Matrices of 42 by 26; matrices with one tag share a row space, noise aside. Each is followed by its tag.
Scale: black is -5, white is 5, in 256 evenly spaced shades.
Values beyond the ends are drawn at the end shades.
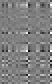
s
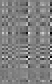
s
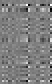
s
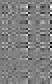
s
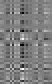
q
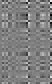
s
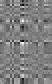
q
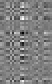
q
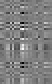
q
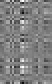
q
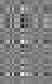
q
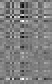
q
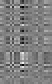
q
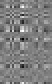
q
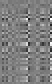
s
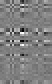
q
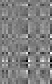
s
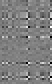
s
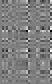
s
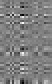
q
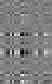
q
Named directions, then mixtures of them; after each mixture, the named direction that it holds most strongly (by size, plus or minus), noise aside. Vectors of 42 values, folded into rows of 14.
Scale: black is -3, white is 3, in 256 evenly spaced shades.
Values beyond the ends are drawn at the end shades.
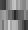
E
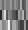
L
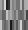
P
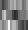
E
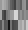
E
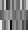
P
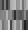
E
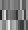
L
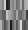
P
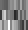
L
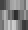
E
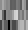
L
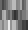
E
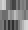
E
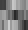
E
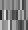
L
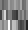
L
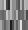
P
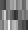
E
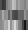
E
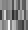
L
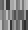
P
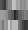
E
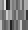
P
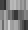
E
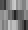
E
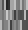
P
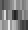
E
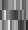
L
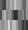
E
